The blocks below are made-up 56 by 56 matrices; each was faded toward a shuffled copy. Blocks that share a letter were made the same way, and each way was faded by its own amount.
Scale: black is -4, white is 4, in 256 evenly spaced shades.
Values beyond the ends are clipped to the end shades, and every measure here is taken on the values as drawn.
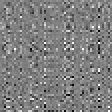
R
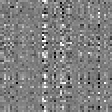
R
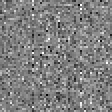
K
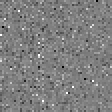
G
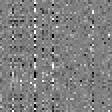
R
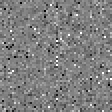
G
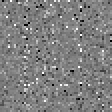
G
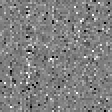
G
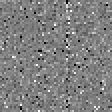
G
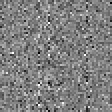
K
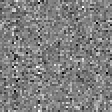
K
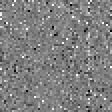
G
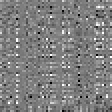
R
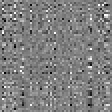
R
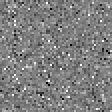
G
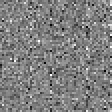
K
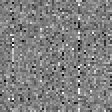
K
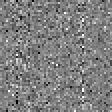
K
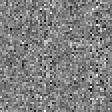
K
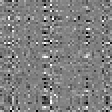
R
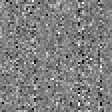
K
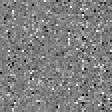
G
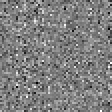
K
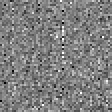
K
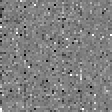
G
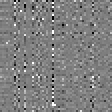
R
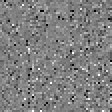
G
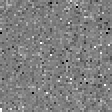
G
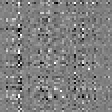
R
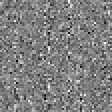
K
